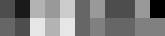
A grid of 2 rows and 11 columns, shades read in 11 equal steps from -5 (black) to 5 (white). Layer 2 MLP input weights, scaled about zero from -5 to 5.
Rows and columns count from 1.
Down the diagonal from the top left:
-2 -2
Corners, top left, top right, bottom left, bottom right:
-2 -5 -1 0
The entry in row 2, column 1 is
-1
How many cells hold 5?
0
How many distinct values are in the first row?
7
